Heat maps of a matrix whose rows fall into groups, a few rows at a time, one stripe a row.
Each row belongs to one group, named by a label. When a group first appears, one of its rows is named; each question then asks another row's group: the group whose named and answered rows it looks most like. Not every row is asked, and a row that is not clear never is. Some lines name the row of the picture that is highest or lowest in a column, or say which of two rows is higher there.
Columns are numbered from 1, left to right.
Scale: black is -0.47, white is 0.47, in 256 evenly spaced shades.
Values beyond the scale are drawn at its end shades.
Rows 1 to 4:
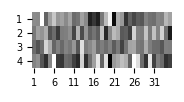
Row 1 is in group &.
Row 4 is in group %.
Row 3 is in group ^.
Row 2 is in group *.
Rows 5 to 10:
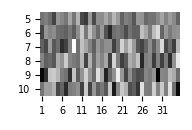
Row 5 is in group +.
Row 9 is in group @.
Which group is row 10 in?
*
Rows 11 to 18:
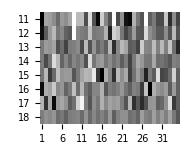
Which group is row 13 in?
*
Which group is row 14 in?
^
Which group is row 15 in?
&
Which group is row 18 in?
*
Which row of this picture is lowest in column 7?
13
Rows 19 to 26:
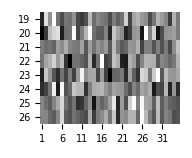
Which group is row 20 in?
@
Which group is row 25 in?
%
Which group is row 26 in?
%
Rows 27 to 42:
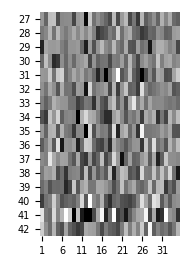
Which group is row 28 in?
&
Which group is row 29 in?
+
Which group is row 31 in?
&
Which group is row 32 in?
%
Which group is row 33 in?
%
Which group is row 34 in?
@
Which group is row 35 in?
%
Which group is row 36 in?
@
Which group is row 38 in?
*
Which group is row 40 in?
^
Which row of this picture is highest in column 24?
33
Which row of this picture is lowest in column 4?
30
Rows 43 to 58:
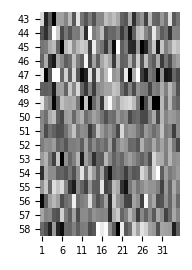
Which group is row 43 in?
+
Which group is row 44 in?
^
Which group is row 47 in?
^
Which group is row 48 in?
+
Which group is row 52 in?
*
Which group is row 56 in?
@
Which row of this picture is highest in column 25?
47
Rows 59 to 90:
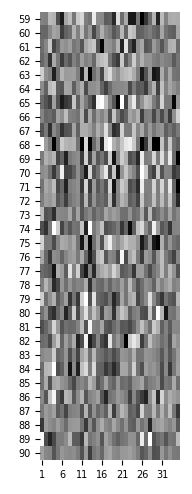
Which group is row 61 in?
&
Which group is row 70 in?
%
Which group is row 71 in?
*
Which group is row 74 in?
^
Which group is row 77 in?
+
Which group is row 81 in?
^
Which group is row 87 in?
*
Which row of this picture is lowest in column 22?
82
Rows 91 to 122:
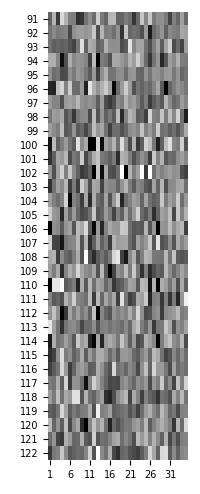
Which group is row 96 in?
@
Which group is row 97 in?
&
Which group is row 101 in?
@
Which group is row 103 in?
@
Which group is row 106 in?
+
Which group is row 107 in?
+
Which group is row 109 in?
&
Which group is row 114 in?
+
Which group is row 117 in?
@
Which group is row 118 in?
&
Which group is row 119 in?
^
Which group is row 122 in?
^
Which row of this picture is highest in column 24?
102
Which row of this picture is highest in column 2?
110
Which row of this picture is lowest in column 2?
96
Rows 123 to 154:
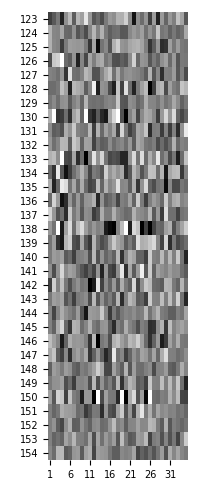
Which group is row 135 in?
^
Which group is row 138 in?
&
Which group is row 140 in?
*
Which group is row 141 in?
%
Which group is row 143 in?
*
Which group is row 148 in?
&
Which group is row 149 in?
*
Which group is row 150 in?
%
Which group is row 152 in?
%
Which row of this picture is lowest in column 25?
150
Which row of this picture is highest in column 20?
138
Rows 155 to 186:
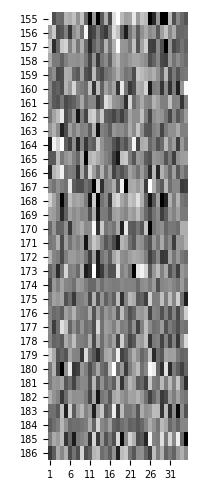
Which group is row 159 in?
%
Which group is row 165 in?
@
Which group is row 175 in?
*
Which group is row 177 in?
^
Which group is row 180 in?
%
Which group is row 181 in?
*
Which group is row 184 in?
^
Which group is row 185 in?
*
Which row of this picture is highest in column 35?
160
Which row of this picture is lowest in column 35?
185
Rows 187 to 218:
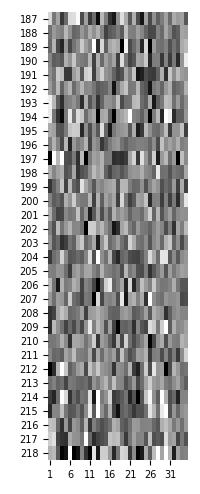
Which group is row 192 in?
&
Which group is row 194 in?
&
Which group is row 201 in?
+
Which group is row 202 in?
@
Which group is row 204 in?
^
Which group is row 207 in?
%
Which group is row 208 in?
@
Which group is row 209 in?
^
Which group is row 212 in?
@
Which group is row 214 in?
^
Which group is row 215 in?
^
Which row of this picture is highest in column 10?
217
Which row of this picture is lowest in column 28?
197
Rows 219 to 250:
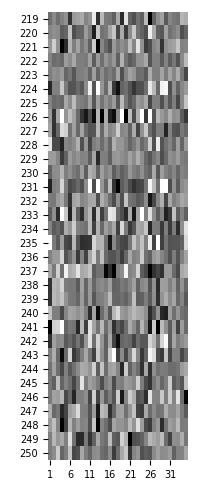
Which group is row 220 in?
%
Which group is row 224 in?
^
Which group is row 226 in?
%
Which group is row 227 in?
^
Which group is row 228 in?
+
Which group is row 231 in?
^
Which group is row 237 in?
&
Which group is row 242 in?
^
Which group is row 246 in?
*
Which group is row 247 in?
&
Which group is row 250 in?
&
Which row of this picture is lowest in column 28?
241
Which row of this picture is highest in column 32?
233
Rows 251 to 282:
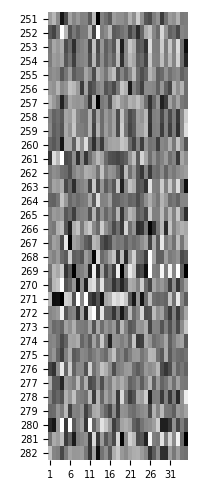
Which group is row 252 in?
^
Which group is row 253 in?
*
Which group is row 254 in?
*
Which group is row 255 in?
%
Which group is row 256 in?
&
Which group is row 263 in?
*
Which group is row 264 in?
^
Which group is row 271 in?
+
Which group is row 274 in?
&
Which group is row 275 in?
%
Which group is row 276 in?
@
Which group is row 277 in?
+
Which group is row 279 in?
@
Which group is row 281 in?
*
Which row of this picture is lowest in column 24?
271
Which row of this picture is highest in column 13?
252
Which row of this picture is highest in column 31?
269
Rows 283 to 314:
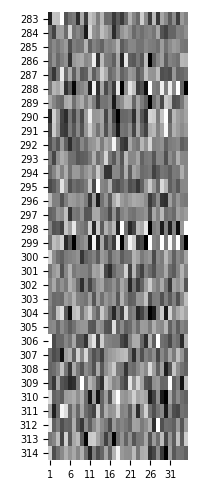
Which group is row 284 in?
@
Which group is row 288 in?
*
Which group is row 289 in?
&
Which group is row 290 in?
^
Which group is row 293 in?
@
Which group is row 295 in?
^
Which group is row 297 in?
@
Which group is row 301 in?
&
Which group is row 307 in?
+
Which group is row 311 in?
^
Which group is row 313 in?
@
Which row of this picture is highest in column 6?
284
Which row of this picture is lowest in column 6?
304
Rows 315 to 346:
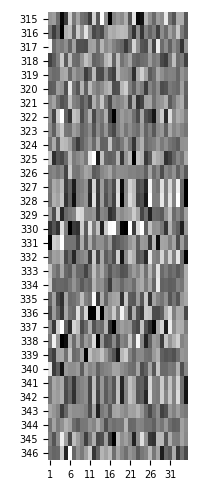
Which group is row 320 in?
@
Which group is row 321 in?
&
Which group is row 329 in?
&
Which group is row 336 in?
+
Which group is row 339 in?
@
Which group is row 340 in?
+
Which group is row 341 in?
*
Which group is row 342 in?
*
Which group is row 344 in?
&
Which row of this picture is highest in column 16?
330
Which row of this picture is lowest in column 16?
315
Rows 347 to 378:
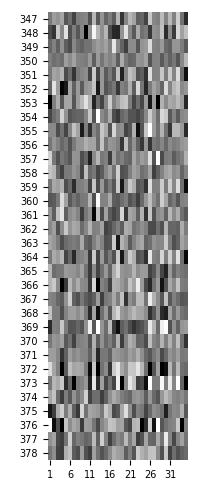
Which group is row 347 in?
*
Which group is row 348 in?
@
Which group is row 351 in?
*
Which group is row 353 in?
+
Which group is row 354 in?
^
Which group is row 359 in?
*
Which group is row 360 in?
^
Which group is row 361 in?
%
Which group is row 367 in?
%
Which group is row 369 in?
^
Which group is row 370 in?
*
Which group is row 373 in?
*
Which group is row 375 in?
@
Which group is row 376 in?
+
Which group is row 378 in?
%
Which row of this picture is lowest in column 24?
376
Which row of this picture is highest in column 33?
373
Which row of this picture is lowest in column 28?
353
